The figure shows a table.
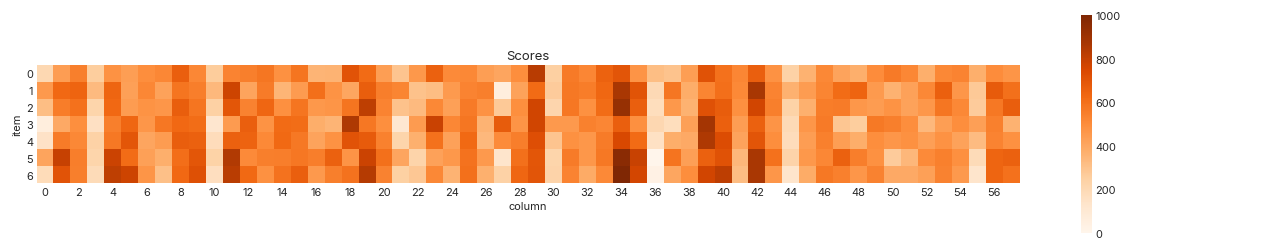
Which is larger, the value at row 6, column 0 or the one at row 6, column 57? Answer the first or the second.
the second
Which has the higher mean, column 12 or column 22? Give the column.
12
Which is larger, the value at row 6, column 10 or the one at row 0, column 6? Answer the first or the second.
the second
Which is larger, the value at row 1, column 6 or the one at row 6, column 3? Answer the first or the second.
the first
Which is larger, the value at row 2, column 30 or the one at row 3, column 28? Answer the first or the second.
the second
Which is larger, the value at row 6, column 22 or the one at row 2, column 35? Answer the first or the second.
the second
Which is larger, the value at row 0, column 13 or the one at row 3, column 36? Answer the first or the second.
the first
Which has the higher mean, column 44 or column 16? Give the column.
16
